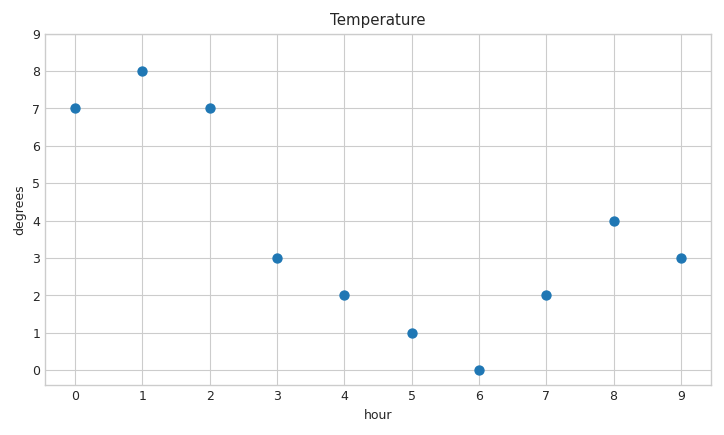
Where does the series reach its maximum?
1
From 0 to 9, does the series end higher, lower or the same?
lower
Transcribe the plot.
Title: Temperature
x-axis: hour, ticks 0 1 2 3 4 5 6 7 8 9
y-axis: degrees, ticks 0 1 2 3 4 5 6 7 8 9
Values:
7 8 7 3 2 1 0 2 4 3
